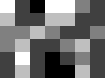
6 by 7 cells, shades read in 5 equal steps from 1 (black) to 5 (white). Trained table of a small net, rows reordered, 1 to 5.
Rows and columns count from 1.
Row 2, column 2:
2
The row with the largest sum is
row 1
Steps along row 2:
down same up same down same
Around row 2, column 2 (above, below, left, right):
2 3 4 2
